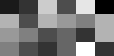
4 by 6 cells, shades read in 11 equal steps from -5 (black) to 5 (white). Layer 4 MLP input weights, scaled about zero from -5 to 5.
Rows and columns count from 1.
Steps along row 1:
up up down up down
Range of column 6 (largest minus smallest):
7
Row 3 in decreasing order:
2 1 0 -1 -2 -3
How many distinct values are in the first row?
6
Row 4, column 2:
-2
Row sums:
-7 5 -3 -4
